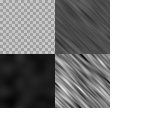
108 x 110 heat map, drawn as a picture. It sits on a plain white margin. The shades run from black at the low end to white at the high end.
It is made of 2 by 2 panels. Panel 1,1: high, checkered. Panel 1,2: low, slanting down to the right, faint in contrast. Panel 2,1: very low, smooth, faint in contrast. Panel 2,2: middling, slanting down to the right, strong in contrast.
